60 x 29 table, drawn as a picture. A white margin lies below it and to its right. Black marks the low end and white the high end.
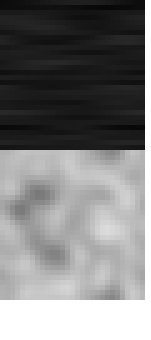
The table splits into 2 rows of 1 panel. Panel 1,1: very low, streaked across, faint in contrast. Panel 2,1: high, blotchy.
